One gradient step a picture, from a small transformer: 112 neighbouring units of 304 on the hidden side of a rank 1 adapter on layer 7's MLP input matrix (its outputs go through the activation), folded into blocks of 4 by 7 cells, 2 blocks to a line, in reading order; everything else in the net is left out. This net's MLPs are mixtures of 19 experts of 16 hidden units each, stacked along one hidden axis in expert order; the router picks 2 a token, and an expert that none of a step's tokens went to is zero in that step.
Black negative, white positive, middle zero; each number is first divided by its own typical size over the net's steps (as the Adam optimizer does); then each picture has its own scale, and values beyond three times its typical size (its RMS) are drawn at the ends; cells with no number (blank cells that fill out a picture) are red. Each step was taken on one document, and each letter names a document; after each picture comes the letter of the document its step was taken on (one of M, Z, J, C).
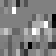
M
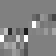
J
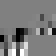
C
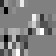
C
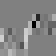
J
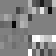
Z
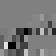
C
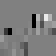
J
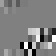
M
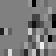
M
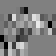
C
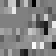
M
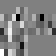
C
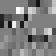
Z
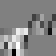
C
